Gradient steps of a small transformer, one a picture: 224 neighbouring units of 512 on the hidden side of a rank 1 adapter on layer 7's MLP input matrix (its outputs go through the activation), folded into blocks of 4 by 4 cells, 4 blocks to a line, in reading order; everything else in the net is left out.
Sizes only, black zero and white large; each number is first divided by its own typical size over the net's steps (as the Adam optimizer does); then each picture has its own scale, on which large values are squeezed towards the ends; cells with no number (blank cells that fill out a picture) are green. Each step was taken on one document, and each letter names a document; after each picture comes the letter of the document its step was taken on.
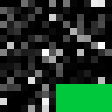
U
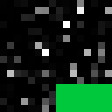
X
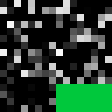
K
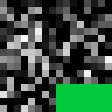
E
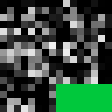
E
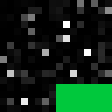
X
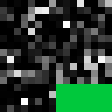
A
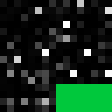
X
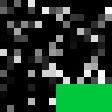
K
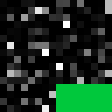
X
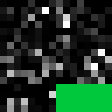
A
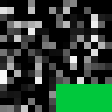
E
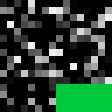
K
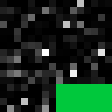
A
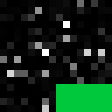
X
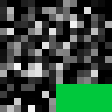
E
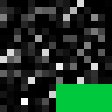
A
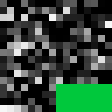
E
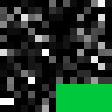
U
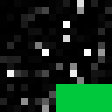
X
